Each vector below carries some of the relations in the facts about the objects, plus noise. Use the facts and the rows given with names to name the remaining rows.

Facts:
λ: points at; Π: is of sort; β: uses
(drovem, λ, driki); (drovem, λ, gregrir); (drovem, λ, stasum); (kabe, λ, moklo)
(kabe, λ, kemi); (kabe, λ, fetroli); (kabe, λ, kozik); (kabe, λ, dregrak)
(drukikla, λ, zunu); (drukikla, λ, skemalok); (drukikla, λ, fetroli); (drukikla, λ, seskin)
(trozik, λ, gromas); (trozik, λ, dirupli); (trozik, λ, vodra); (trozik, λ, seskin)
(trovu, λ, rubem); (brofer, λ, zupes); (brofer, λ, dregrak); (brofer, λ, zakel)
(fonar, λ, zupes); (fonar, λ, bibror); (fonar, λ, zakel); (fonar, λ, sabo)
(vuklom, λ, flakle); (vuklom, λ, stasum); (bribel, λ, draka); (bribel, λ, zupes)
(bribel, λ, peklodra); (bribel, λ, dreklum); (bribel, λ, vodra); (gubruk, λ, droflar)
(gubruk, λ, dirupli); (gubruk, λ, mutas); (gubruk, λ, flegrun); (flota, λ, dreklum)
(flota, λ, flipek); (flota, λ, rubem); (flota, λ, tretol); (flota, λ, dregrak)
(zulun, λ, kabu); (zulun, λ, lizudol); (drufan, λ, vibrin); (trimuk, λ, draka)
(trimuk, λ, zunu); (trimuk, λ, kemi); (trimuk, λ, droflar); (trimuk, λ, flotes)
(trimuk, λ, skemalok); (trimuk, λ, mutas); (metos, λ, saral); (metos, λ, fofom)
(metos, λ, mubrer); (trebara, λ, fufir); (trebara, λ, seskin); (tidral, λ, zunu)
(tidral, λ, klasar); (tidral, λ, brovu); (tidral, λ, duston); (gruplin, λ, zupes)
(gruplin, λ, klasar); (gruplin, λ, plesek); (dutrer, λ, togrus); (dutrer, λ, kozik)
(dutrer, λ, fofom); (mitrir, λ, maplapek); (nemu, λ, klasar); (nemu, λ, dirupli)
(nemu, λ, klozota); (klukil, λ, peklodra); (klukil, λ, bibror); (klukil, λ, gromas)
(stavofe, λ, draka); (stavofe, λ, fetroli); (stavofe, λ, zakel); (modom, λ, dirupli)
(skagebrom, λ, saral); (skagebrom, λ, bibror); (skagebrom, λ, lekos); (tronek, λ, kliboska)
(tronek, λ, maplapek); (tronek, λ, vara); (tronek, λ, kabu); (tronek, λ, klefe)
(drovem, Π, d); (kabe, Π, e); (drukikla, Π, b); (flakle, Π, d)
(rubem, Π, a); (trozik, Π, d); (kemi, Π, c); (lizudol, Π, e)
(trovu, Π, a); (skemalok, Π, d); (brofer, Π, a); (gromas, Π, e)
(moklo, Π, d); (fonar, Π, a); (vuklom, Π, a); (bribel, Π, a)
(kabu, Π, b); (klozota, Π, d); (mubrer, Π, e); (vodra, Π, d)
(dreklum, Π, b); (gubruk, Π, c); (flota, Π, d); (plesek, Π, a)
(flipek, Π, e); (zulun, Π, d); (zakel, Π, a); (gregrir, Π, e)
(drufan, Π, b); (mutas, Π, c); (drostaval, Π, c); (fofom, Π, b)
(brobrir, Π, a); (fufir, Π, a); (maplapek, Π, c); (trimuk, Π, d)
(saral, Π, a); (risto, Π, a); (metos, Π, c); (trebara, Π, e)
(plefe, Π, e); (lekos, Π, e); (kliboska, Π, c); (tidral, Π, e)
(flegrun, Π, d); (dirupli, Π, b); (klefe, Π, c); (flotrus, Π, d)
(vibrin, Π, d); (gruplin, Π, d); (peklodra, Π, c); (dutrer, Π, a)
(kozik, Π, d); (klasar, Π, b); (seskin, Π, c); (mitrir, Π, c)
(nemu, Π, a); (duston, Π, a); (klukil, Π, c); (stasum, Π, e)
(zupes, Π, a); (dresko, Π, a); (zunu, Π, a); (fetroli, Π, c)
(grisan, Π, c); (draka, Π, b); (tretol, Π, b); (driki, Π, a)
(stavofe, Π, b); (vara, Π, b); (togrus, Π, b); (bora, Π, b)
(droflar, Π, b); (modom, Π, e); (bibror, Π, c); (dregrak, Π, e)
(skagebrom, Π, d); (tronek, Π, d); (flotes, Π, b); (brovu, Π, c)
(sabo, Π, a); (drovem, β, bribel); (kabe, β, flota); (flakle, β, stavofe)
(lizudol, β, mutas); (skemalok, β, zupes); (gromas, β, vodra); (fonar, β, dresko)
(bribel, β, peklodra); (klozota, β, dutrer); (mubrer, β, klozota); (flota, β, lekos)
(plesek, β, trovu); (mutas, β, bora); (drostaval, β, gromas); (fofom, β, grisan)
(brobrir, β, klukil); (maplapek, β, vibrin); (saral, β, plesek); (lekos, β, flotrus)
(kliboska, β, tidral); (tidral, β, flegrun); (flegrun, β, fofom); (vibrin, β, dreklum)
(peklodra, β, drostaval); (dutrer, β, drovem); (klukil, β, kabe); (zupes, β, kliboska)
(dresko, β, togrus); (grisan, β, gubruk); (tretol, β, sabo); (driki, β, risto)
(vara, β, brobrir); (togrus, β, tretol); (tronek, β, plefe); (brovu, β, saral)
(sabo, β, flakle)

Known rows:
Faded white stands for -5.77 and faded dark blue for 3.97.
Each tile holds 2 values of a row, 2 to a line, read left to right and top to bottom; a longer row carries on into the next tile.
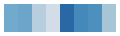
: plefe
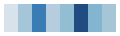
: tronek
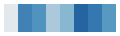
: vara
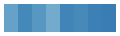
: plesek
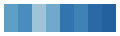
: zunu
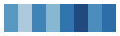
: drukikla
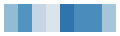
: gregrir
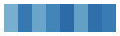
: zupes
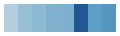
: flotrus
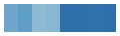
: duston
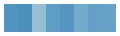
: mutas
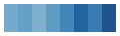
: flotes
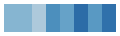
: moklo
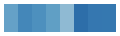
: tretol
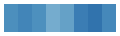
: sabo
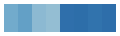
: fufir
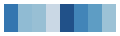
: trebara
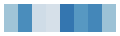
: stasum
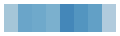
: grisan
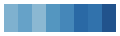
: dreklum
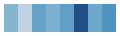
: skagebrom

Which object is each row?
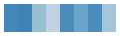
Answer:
lekos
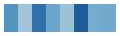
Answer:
flota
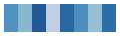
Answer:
bribel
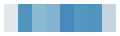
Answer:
kliboska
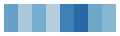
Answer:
metos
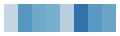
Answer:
flakle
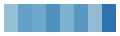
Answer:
klozota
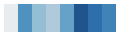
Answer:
kabu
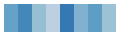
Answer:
mubrer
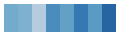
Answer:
vodra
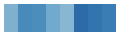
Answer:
togrus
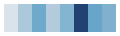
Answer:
zulun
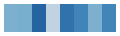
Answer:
dutrer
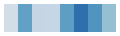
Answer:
klefe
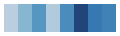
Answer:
drufan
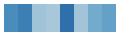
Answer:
gromas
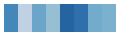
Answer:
gubruk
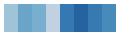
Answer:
risto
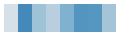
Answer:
maplapek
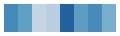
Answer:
flipek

